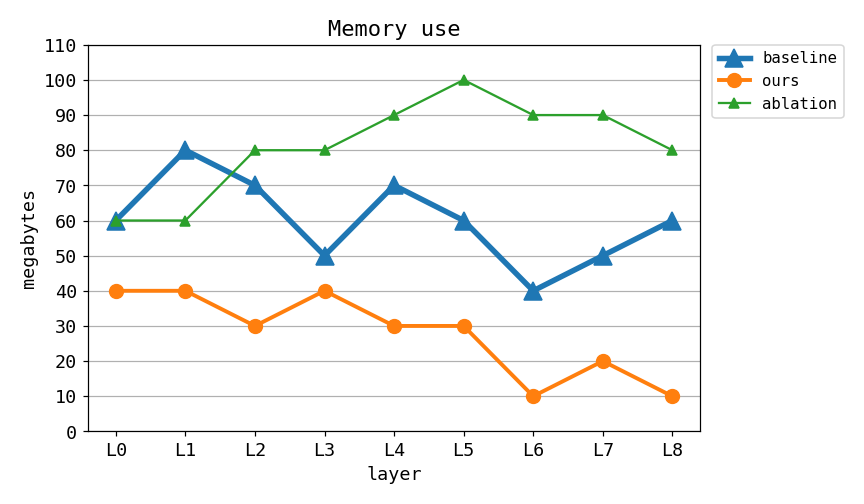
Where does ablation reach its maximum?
L5
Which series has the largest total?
ablation
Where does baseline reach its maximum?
L1
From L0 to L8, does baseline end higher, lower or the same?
the same
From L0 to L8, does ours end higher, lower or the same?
lower
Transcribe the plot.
Title: Memory use
x-axis: layer, ticks L0 L1 L2 L3 L4 L5 L6 L7 L8
y-axis: megabytes, ticks 0 10 20 30 40 50 60 70 80 90 100 110
Legend: baseline, ours, ablation
Values:
baseline: 60 80 70 50 70 60 40 50 60
ours: 40 40 30 40 30 30 10 20 10
ablation: 60 60 80 80 90 100 90 90 80
